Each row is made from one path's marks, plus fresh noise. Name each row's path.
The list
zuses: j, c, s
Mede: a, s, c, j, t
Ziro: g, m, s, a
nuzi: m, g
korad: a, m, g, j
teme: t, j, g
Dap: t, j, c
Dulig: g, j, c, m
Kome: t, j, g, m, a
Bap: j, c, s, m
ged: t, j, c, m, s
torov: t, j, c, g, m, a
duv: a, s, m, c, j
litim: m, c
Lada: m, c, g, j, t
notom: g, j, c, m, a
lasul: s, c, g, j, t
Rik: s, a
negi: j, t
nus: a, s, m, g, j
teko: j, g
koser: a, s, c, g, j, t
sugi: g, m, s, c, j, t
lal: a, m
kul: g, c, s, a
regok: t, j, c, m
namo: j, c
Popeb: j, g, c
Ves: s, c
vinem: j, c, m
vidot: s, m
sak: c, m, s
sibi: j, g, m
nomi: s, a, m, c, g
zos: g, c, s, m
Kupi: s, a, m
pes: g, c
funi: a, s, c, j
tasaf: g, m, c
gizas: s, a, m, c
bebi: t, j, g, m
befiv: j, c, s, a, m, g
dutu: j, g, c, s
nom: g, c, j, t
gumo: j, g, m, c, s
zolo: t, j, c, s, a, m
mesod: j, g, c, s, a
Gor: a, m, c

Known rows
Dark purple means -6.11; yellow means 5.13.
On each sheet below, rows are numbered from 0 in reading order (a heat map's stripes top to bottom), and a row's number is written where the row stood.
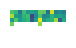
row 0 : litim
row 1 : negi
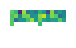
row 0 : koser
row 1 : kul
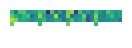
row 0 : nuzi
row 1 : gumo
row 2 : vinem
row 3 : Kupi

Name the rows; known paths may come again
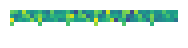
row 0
Kome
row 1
Rik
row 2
kul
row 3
negi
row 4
zolo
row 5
Kupi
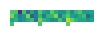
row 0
gumo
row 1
korad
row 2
nuzi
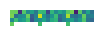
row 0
vinem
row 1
sak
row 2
Bap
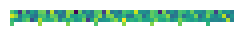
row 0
Ves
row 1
nom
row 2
namo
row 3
koser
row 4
bebi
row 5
Popeb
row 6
sibi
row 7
befiv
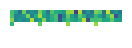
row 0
nus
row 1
litim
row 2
Dap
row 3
Lada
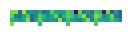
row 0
regok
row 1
Ziro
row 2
mesod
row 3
dutu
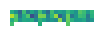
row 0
zos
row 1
nomi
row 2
lal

